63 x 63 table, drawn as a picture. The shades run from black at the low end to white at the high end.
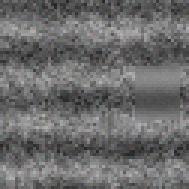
The middle right is the calmest part. No overall slope runs across the table. Stripes running across repeat 4 times from top to bottom. In the middle right lies a patch that is calmer than the rest. No seam splits the table.
